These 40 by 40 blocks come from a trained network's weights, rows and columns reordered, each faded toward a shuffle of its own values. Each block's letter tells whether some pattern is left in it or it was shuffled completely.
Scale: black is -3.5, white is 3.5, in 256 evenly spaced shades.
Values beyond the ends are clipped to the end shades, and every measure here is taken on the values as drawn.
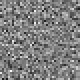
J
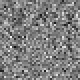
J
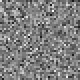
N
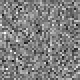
J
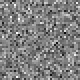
N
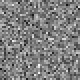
N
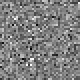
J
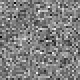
J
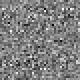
J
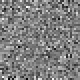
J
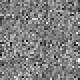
J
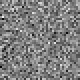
J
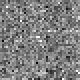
J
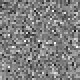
N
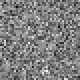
N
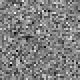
N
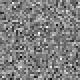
N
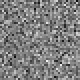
J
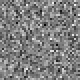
J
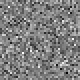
N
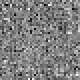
J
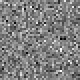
N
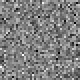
N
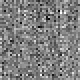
J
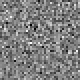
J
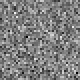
N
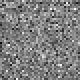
N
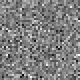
J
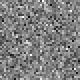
N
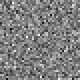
N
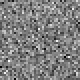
N
